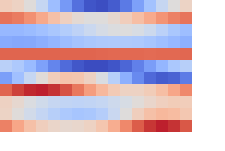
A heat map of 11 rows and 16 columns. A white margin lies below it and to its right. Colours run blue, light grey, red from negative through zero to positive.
Ninth with the highest average: bottom right. Ninth with the lowest average: top middle. Roughest part: centre.
